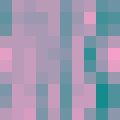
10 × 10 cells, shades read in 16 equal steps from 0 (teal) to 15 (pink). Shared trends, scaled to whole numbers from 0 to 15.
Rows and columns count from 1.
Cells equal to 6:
9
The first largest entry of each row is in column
2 8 2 7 10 10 3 2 2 3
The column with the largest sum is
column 7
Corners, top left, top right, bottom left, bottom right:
6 6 11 8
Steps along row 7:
up up down up down up down down up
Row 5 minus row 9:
6 -1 0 2 -3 3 0 -10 10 11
